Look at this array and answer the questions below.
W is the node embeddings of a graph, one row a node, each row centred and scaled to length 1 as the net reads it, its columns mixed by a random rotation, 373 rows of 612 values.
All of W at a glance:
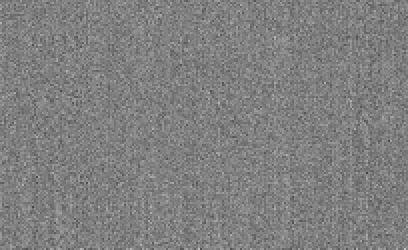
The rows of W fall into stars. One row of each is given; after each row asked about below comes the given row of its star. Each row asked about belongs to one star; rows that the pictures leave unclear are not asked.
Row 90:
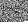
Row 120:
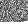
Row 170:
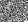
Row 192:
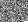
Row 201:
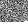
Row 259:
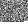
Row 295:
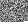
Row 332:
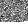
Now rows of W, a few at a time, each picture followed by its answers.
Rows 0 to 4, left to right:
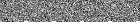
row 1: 192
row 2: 90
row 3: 170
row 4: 201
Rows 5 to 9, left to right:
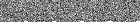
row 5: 170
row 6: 120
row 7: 201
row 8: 120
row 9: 332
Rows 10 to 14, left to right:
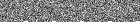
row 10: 332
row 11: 170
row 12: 201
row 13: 120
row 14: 192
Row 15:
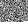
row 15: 192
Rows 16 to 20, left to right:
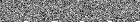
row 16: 259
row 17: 192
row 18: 295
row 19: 259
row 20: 120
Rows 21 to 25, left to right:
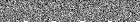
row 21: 170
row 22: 192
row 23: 201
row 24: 295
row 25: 201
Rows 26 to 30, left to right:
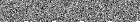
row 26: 295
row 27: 332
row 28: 295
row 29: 201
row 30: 259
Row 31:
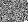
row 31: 259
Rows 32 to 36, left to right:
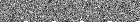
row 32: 90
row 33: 120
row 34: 259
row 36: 332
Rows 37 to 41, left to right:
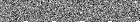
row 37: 192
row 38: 170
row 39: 120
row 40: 295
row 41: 170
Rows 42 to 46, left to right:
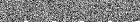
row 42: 259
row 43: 201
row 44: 170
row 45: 259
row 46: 120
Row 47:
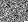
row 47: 295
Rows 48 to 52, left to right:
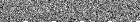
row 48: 120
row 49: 120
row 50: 170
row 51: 90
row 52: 259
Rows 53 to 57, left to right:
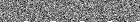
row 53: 90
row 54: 192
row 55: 295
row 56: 332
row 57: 295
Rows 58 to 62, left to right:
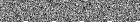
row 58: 192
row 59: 332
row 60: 295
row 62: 201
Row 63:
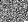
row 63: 295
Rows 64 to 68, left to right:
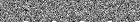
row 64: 192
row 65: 90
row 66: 332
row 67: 332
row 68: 332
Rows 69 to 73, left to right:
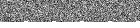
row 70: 201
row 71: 90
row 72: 170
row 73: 170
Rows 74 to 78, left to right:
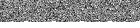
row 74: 120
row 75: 170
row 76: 120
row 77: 120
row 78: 332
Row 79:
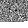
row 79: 295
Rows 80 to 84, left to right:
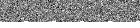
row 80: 192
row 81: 332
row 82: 120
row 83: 90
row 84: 259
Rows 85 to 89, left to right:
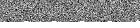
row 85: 295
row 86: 332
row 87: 332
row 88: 120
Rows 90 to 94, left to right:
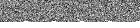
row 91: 332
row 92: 192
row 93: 201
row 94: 332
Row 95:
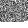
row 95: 170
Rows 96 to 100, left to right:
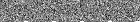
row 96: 259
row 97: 295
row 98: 259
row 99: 259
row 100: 192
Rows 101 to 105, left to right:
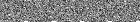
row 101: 201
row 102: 120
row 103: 295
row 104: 192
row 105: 259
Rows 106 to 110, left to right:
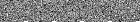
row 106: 332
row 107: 259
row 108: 295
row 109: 259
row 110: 120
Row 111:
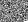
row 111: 295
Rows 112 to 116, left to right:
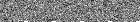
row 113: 120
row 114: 295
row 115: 201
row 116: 332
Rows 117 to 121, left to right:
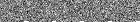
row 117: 90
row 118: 332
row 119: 170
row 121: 170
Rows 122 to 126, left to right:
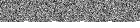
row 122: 295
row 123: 295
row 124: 295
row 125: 295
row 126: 192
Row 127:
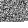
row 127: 120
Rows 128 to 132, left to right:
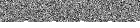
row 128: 259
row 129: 295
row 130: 170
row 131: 120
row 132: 295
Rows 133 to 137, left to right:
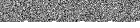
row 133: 90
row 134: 120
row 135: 120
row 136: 332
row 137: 332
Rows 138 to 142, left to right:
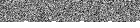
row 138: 259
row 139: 192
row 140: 259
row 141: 170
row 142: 259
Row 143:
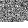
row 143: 201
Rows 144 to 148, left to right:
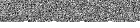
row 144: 332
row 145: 170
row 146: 332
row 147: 170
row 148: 201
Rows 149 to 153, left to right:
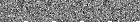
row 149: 201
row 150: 201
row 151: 90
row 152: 120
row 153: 120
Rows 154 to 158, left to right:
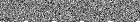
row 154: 332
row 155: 90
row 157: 170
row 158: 90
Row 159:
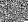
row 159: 201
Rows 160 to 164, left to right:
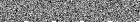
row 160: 295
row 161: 332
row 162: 170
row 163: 170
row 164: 295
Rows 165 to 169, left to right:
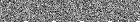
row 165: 170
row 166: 90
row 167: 201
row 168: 201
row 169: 90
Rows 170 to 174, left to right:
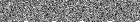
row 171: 90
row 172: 295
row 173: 192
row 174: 259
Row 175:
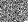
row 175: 332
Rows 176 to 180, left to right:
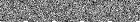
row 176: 332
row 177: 90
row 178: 332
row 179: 295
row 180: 170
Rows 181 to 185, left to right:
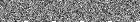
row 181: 170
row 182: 192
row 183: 170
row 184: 170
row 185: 90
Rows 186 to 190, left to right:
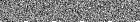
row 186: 295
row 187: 259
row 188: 295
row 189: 90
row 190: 259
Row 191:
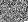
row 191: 295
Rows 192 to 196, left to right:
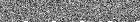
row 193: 90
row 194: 259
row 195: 295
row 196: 332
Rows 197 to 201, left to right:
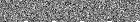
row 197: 90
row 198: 90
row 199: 295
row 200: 120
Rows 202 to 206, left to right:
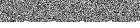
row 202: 259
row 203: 332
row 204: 90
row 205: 170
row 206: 170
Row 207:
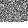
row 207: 201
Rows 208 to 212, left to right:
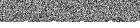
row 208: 332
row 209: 120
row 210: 332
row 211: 90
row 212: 90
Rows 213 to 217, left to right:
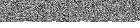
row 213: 170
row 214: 332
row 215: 90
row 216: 295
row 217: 201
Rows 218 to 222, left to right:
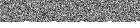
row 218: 90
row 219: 192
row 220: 201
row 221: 332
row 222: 170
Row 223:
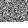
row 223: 120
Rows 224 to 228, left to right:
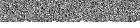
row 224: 259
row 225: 295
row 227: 295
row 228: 332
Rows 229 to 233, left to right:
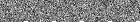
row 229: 120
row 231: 192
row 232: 201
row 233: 90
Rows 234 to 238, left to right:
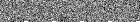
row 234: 259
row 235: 170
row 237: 90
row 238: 295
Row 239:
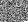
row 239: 295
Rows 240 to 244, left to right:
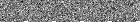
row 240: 332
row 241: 192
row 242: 259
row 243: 295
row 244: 120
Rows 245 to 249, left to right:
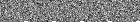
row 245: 201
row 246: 192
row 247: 90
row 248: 192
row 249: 90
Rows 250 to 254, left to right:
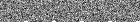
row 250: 170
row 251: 259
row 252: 170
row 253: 120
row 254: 201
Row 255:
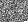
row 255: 332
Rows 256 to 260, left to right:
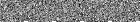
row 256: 332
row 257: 201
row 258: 170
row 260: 170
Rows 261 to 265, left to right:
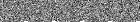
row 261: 192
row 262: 259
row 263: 332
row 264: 295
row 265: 295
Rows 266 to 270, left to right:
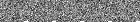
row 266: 332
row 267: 332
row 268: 120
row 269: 201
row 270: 90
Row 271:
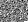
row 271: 120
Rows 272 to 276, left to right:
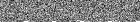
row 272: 332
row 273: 295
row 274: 201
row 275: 295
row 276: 295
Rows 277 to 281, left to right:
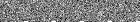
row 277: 120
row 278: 90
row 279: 120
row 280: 259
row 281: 170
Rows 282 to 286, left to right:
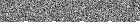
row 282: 295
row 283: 295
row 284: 120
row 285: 259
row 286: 201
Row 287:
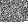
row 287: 295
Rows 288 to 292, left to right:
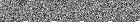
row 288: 120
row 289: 192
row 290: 332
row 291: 90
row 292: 192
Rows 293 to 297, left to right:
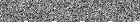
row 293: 170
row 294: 120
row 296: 332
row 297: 192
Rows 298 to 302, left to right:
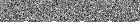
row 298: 192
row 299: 259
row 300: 295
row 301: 259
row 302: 120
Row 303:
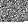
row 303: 120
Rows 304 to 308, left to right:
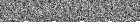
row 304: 259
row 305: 332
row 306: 120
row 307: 201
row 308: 192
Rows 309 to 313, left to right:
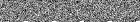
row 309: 192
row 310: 192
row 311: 332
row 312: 120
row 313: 332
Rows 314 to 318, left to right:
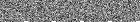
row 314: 295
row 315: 192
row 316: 170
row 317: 120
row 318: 170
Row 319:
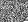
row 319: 192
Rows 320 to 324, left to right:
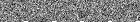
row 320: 192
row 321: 295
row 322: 295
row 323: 259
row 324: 259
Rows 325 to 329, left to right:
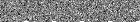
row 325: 259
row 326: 192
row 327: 192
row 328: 170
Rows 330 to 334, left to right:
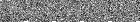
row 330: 120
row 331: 192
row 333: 120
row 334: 170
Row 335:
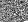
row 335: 332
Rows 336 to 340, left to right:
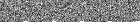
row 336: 120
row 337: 259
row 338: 295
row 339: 192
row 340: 120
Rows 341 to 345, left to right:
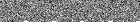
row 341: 259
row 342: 332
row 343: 259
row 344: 259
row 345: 295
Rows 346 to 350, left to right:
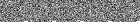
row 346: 332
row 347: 201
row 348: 201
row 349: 201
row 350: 332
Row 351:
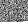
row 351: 120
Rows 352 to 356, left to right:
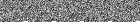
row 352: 192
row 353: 120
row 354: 192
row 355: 120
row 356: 90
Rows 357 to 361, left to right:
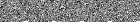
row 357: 120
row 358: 90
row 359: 332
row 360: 332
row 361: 201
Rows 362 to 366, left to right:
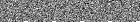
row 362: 170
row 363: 295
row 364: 295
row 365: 201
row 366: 295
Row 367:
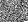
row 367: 120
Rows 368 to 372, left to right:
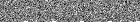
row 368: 332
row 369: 170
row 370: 295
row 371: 120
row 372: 170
